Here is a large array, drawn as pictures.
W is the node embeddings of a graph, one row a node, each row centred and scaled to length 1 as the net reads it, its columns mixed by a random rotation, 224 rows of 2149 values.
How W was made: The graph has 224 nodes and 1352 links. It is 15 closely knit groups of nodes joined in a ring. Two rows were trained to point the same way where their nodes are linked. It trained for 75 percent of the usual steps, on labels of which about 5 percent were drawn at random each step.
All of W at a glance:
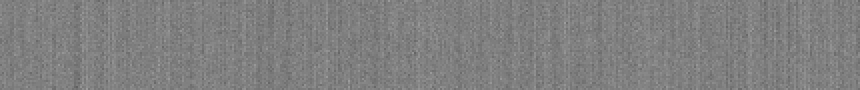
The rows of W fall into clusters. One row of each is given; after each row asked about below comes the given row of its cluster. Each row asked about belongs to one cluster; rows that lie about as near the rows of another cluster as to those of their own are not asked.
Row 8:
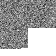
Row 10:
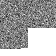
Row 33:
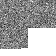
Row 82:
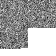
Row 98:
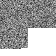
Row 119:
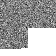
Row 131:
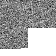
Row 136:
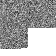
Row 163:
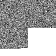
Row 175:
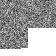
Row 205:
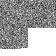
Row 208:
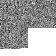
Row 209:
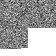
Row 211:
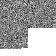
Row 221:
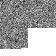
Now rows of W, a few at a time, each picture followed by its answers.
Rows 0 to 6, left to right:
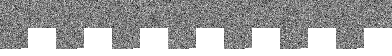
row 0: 208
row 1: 119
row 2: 33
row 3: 119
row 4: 10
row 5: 131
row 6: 10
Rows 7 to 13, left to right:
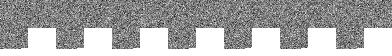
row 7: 208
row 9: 131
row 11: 136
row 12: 136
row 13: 8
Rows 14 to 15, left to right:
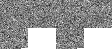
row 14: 98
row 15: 33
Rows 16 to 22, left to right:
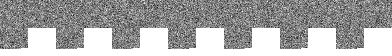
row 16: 82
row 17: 211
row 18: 205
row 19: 208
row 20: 163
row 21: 211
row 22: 33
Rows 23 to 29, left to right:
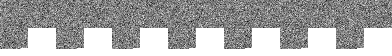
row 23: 8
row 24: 8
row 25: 10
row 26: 136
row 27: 136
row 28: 8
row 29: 98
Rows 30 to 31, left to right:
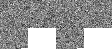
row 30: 119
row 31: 33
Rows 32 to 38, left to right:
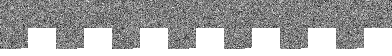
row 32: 82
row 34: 131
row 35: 211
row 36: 136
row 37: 10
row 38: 205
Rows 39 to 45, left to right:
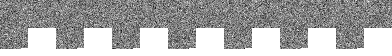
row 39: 131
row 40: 221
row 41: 208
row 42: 211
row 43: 33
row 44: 8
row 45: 33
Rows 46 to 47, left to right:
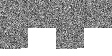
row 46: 82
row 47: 208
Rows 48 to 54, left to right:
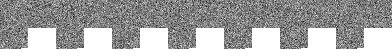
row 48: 98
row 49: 208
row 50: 211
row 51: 10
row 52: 208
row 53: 136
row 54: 221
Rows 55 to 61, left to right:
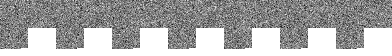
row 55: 208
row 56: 33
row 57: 131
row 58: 33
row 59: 131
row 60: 33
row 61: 10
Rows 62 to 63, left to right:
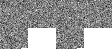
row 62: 221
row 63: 131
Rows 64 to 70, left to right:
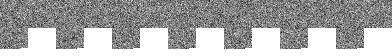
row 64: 205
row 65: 211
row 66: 33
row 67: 119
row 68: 221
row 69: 209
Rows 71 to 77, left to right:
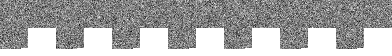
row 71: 98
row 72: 82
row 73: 98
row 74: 33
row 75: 205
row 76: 119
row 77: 136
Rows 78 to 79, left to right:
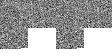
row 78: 131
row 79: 131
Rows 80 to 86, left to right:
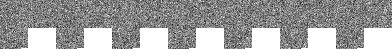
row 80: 131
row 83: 209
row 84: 211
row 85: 221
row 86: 211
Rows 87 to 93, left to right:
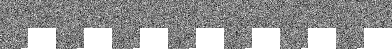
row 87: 98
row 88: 82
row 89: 211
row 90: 211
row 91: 205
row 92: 221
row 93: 131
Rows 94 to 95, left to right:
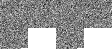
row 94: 8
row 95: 221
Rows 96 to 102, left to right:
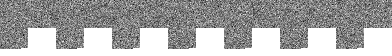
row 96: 175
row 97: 98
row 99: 131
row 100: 136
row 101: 136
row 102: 221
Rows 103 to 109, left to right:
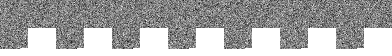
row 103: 8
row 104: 221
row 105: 221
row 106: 98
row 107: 8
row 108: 119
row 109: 119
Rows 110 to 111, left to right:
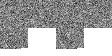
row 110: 82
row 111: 221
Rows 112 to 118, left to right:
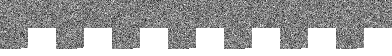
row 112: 175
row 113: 136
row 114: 10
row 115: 208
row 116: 119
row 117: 221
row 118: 82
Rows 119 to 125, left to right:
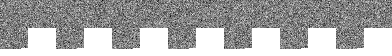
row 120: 8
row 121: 10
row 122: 10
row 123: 82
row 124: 119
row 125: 82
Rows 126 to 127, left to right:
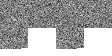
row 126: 98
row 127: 119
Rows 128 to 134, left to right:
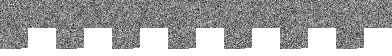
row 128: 119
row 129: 209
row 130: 136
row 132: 136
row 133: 131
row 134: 175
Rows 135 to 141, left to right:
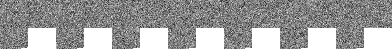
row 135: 136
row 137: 131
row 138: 205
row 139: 221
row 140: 175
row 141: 163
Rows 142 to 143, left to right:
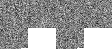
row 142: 208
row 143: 211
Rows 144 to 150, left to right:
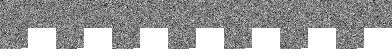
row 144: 221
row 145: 98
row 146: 208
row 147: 209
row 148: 82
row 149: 175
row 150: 209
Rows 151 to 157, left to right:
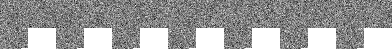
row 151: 119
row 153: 8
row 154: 8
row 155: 8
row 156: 10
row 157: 119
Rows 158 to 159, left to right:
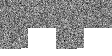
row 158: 33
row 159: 98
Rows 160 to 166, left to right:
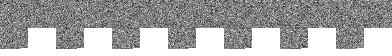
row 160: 163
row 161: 131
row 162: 209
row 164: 209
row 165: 209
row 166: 205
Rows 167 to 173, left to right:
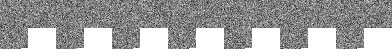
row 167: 33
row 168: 163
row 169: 175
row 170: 221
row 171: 131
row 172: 208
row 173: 33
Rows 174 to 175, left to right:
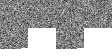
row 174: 136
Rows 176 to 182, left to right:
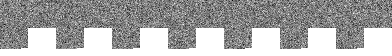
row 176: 33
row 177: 163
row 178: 208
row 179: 209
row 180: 98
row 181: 211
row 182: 205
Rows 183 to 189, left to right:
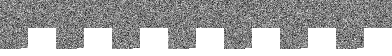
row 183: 205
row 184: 136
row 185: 163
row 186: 119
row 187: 221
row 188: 205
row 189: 98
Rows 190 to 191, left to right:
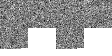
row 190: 82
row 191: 33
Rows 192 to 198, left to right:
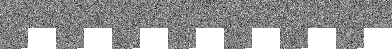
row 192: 119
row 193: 33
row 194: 8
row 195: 10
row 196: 205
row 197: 82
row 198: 221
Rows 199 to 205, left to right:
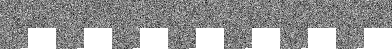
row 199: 205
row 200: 208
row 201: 131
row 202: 209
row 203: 211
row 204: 221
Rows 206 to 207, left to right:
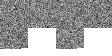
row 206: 208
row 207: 209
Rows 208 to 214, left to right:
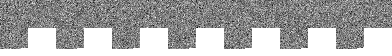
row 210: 82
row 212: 175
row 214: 136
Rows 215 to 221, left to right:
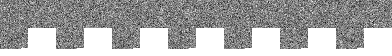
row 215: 211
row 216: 163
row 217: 211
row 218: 205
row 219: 163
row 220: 33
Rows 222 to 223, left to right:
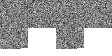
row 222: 119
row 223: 119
